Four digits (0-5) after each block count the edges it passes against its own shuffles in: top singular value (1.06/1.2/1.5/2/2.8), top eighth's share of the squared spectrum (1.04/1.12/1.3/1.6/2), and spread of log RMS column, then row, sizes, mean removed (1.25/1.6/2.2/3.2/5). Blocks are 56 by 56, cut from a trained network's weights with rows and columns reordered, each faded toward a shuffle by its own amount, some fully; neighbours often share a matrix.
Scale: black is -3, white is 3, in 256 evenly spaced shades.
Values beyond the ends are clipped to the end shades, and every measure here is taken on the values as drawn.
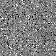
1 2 1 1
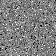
0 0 0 0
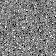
0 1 0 0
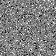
0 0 0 0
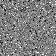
0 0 0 0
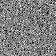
2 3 1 1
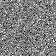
0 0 0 0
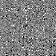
2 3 1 2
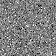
0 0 0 0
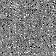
1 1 0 1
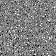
0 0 0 0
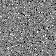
0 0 0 0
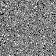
1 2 1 1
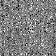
2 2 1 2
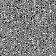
1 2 0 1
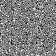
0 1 0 0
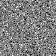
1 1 0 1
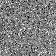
1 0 0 0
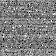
2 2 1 0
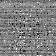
3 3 2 1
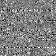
3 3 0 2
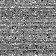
3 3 1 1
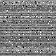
4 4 2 2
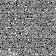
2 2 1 0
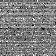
3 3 1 1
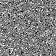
2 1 0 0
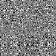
3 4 1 3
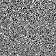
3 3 0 2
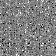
2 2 0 1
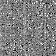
2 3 1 2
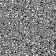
1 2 0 1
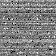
4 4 2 2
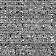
3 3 2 1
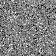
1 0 0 1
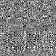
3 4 1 3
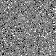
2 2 1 1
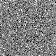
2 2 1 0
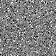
1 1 0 0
